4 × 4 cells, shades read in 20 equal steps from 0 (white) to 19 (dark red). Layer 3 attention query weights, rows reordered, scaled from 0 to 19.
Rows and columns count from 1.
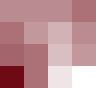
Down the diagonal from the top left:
9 8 5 0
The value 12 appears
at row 3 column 1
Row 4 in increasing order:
0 2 11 19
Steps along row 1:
same same up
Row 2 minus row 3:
-1 -3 1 1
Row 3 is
12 11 5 8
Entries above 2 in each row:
4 4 4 2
